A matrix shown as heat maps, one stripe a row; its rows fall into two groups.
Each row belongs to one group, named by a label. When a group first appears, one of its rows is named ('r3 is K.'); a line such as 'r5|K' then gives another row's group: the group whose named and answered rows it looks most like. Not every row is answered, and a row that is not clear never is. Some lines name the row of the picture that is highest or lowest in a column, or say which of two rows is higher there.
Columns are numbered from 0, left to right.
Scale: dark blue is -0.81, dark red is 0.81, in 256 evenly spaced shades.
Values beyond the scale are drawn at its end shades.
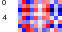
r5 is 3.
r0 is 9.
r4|9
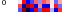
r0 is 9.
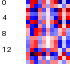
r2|3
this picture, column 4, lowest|13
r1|9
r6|3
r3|3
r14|3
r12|9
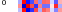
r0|9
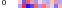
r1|9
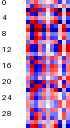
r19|3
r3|3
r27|9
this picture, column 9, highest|7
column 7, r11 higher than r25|No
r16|9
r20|9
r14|9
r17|9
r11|3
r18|9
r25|3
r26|3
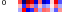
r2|9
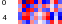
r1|9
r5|3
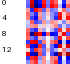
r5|9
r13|3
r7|3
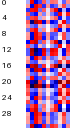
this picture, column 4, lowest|21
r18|3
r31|9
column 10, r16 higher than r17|No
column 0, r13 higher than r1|No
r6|3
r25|3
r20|3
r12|9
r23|3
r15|3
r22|3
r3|3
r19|9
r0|9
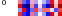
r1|3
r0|3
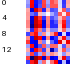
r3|3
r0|9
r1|9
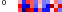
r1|3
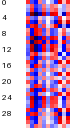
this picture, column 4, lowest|10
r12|9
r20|3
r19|9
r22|9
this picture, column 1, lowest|10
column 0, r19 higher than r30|No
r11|9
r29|3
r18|3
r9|9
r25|9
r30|3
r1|9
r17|9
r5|3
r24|9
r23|3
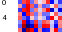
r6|9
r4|3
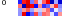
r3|9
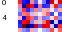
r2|9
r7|3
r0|3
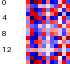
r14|9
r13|3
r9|3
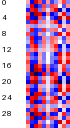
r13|3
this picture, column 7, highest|20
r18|9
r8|3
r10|9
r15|3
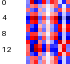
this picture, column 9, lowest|0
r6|3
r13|3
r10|3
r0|9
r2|3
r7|3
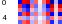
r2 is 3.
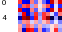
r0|3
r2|3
